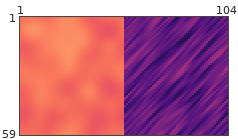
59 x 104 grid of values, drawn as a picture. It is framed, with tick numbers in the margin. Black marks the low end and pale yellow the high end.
It is made of 1 by 2 panels. Panel 1,1: high, smooth, faint in contrast. Panel 1,2: low, slanting up to the right.
